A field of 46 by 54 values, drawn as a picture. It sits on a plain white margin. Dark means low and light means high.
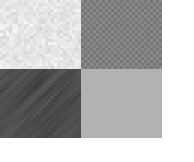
It is made of 2 by 2 panels. Panel 1,1: very high, fine-grained, faint in contrast. Panel 1,2: middling, checkered, faint in contrast. Panel 2,1: low, slanting up to the right, faint in contrast. Panel 2,2: high, flat.
